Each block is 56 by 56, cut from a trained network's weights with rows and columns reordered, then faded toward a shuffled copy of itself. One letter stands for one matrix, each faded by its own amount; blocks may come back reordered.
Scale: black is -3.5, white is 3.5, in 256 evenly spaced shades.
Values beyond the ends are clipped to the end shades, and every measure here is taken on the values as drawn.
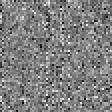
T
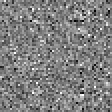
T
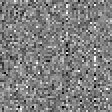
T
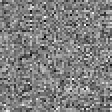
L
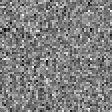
L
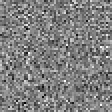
L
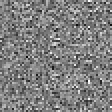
L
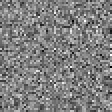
L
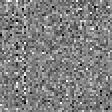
T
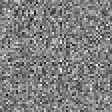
L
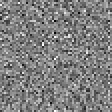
L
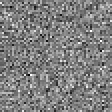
L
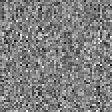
L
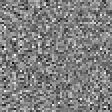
L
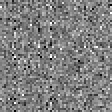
T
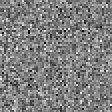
L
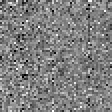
T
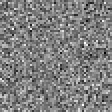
L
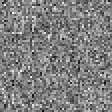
L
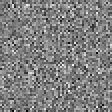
L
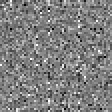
T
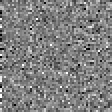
T
